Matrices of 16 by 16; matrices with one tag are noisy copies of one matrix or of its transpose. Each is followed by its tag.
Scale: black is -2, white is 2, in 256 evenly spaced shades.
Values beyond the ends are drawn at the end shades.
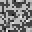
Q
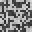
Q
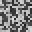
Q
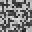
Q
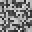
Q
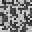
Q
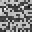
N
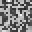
Q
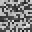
N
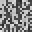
N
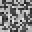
Q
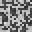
Q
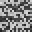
N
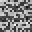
N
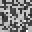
Q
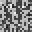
N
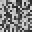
N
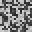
Q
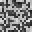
Q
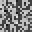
N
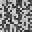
N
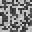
Q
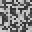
Q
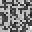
Q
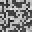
Q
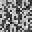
N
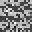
N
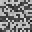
N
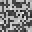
Q
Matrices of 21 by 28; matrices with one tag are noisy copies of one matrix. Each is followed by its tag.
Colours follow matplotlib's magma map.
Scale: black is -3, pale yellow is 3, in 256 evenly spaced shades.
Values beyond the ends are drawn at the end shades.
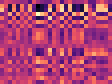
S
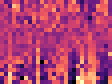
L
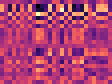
S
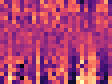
L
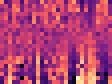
L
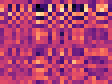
S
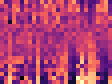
L
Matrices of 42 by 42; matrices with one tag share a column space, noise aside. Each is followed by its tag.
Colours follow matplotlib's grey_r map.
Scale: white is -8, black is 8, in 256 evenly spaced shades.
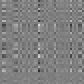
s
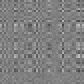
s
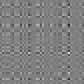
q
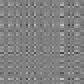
q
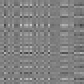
q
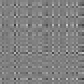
q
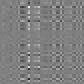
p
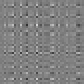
q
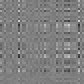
s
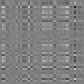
p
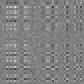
p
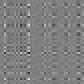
q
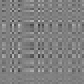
s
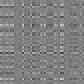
q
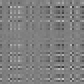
p
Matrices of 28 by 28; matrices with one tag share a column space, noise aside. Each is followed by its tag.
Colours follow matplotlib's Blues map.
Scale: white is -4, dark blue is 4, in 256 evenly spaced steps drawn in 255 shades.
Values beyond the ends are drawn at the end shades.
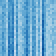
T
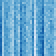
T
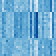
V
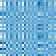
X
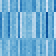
V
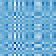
X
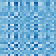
X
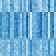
V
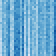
T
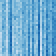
T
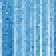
T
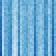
T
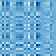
X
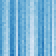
T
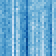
T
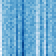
T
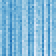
T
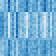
V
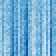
T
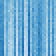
T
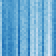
T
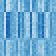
V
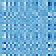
X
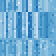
V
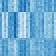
V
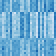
V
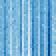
T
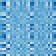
X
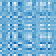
X
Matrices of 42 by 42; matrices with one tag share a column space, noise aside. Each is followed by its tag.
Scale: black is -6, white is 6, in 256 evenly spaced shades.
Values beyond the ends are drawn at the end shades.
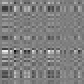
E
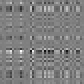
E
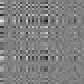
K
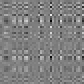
K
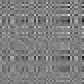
K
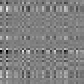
E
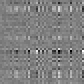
E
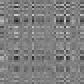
K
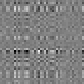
E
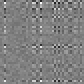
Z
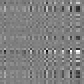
E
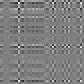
Z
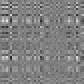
K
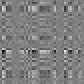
E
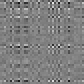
Z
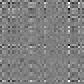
Z
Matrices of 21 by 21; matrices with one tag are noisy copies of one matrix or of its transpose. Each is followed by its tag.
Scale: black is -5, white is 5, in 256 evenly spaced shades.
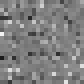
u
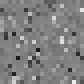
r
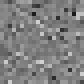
r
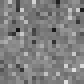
u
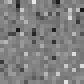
u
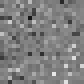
u
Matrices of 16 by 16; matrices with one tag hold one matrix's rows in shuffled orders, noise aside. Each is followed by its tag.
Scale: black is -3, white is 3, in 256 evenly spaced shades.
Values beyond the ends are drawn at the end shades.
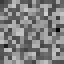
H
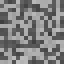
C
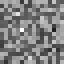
H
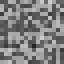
C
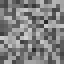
C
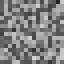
H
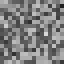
H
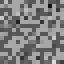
H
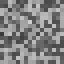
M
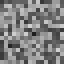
M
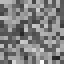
C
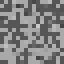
M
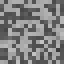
C
